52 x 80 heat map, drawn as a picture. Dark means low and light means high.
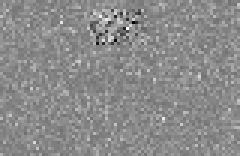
Neither half mirrors the other. No row or column stands out. The texture is fine-grained noise. An odd patch, rougher than its surroundings, sits in the top middle. Values change most from cell to cell in the top middle. A few values lie far out on both sides of the bulk. There is no overall slope.
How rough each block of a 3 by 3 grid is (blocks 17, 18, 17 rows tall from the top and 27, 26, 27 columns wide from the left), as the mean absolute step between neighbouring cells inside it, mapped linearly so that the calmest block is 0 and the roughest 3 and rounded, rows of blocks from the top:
030 / 000 / 000
